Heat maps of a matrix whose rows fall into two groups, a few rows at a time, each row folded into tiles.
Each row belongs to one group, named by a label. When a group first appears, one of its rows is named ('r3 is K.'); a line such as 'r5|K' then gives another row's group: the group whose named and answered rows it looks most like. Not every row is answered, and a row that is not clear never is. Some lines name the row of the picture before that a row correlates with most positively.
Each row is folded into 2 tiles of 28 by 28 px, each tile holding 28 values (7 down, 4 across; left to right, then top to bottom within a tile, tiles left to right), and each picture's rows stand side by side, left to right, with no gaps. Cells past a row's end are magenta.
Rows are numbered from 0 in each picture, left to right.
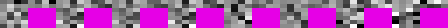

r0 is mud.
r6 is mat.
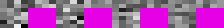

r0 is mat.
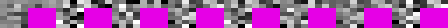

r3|mat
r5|mud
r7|mat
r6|mat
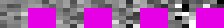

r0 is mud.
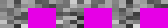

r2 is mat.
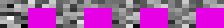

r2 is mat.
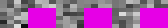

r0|mat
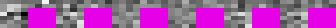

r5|mud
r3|mat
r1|mud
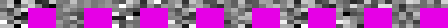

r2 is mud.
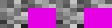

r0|mat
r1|mat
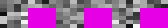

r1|mat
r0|mud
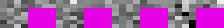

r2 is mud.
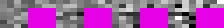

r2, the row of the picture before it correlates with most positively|3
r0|mat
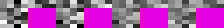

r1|mat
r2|mat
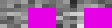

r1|mud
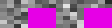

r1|mud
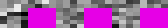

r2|mud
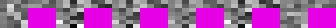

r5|mud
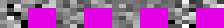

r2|mud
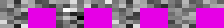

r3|mat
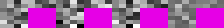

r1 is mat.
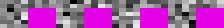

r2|mud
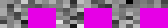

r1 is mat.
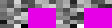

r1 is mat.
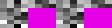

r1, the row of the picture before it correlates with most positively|1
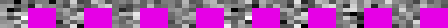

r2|mud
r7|mud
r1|mat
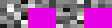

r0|mud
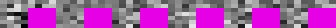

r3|mud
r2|mat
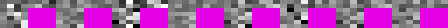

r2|mat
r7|mud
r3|mud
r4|mat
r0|mud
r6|mat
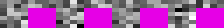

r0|mud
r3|mud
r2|mat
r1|mat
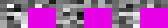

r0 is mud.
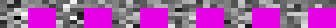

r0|mud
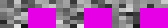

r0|mat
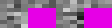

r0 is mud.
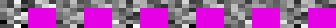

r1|mat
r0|mat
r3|mat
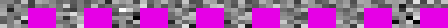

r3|mat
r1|mud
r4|mat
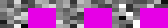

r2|mud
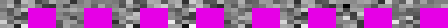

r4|mat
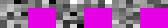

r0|mud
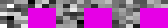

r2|mat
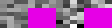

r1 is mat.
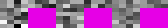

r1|mud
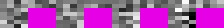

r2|mud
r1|mud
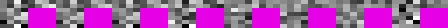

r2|mat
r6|mud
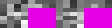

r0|mud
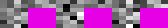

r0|mat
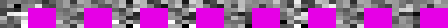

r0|mud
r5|mat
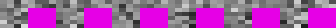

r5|mat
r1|mat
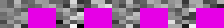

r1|mat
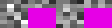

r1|mud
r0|mud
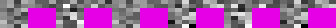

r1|mud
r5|mat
